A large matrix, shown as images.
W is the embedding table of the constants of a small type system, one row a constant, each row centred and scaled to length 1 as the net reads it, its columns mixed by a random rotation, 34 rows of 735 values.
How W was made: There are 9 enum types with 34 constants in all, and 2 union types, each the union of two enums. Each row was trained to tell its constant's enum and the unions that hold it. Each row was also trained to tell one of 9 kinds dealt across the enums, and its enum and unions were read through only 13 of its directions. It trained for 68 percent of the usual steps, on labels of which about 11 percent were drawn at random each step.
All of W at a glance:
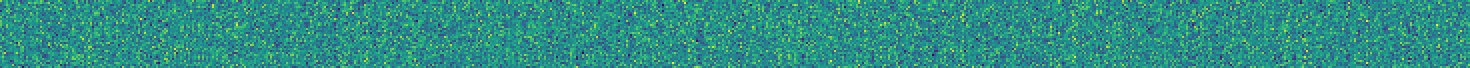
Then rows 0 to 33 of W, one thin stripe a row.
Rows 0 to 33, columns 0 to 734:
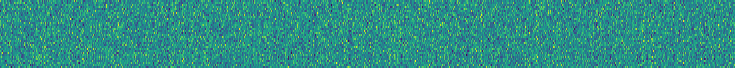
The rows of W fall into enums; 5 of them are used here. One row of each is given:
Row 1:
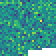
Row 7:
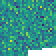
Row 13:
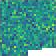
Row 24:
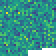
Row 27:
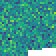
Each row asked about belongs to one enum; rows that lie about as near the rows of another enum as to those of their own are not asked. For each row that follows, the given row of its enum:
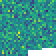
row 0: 1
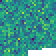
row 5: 24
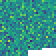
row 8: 13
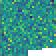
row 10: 7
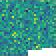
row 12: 13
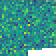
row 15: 27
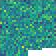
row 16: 1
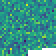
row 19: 27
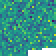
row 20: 7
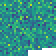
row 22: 7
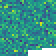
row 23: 13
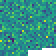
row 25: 13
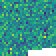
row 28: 27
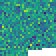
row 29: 27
